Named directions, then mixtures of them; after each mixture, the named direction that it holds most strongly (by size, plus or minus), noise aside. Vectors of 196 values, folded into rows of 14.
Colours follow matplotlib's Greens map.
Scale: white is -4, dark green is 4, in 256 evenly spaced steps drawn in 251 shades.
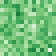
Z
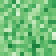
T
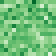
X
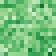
X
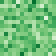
X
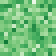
X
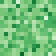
X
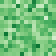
X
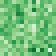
Z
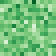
X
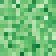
T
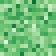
X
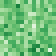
Z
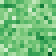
X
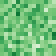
T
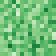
T
